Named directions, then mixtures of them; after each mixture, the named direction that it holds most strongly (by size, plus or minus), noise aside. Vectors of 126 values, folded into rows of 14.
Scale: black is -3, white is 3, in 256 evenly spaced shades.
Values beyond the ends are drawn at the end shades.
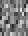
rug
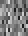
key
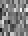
rug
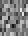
rug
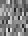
key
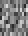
rug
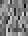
key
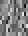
key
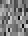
key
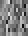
key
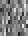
key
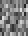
rug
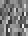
key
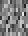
rug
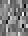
key
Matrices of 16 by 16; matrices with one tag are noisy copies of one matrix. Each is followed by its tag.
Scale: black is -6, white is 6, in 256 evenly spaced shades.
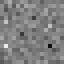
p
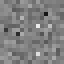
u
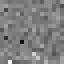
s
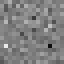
p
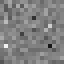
p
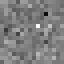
u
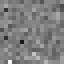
s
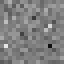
p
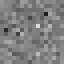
u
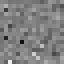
s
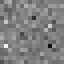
p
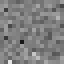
s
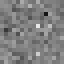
u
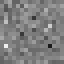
p
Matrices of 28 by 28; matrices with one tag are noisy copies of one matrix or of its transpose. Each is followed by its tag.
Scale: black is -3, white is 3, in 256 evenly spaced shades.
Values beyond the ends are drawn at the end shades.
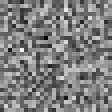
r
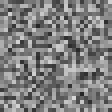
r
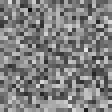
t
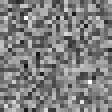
r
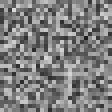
r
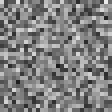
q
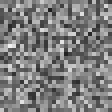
r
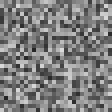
r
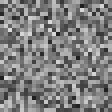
q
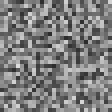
r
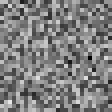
q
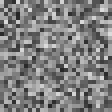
q
